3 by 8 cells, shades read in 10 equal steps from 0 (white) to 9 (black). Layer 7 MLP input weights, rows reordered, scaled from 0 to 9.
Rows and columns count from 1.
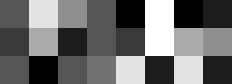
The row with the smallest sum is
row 2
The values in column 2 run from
1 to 9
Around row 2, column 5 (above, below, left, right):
9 1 6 0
